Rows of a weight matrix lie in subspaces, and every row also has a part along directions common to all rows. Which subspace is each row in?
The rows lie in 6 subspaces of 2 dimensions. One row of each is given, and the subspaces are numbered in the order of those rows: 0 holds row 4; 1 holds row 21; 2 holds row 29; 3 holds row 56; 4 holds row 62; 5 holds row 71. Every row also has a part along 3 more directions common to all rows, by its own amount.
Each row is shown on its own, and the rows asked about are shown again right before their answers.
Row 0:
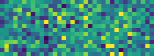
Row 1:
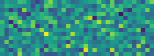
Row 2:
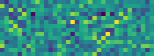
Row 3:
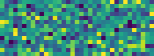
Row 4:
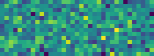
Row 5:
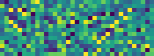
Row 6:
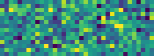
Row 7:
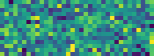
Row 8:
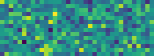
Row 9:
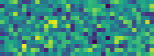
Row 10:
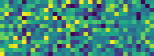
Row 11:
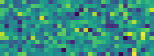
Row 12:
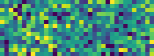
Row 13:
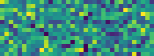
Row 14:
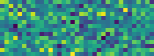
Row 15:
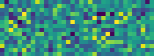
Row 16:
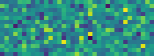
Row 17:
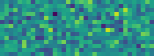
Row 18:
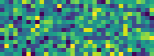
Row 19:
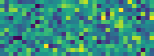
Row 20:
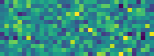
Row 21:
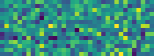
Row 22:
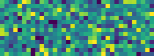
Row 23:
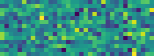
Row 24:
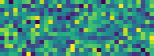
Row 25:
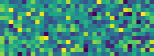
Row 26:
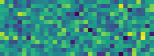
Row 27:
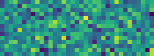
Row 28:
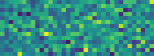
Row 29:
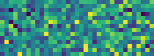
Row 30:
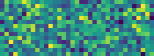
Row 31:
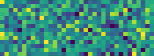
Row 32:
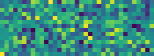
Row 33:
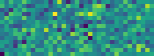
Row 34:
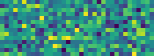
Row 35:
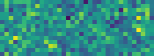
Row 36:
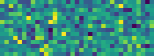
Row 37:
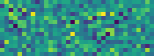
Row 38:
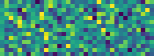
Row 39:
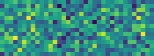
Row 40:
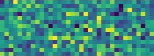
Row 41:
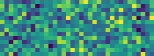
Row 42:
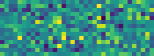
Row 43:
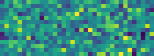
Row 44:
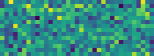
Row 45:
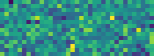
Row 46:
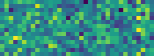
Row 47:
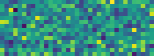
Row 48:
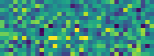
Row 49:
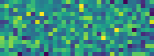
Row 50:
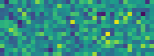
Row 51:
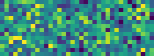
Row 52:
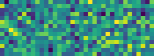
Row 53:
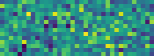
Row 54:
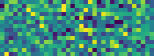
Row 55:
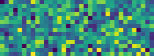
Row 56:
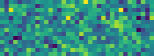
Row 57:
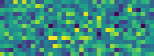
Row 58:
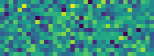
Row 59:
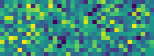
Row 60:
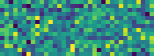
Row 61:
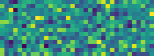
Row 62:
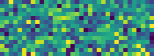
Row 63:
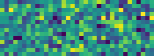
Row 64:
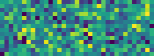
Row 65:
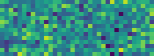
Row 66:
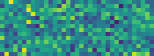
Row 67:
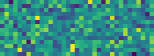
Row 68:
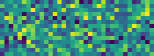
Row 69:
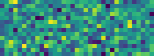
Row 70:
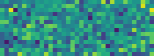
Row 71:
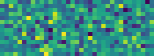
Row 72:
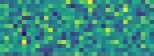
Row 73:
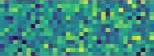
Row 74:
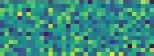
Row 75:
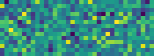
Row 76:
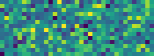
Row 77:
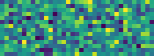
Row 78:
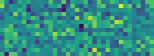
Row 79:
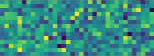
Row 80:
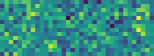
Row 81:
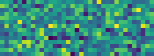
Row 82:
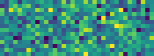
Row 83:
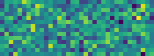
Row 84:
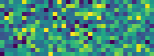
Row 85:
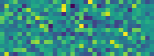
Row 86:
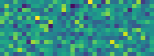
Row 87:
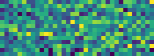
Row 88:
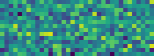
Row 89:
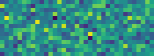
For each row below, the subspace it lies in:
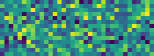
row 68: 5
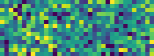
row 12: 0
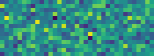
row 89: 5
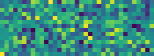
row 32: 5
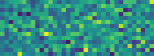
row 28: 2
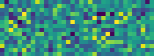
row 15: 2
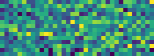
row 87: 2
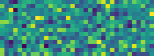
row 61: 0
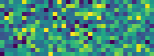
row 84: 5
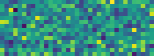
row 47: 0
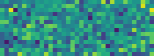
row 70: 0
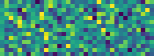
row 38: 2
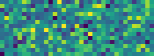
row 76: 5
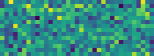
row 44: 4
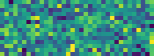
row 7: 4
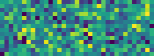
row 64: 5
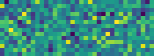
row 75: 2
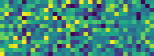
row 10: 5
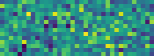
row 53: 0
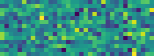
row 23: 1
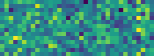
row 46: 3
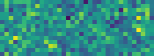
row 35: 3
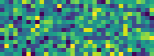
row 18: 4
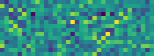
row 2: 2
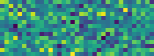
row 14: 2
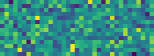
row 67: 4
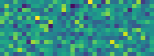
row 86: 4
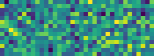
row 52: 2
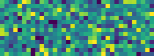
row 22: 0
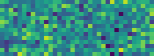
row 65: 0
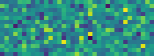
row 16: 5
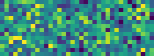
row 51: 3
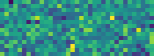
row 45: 4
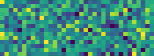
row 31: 1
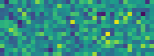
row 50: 2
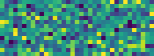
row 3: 0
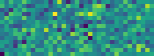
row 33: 5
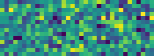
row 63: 3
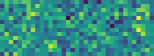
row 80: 3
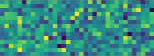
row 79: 1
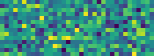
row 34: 1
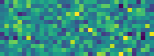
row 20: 1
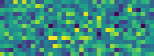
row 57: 1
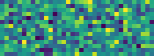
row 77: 5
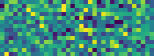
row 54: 4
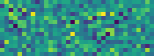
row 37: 2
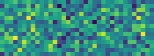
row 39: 3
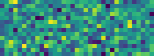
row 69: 0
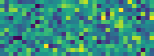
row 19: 3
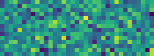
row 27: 0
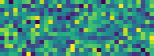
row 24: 4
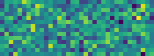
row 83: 3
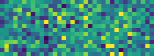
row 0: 0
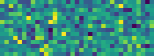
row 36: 5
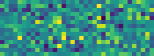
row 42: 3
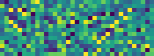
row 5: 2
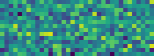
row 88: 2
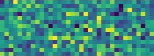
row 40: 1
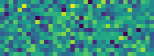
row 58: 4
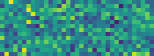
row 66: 4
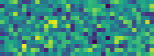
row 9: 0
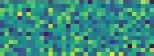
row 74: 2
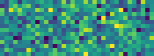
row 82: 3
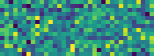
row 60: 4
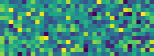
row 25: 2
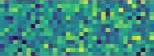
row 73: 3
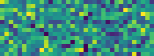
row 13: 2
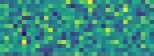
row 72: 5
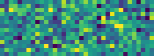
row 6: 3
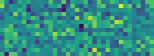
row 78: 4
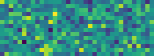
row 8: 5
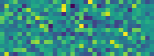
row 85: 4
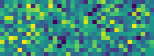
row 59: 3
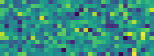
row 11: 1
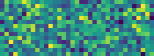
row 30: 3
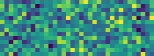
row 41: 3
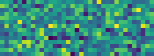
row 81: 1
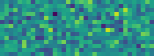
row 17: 5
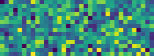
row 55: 4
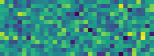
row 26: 1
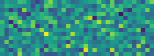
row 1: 2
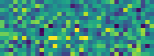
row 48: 1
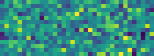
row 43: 1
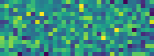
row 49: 0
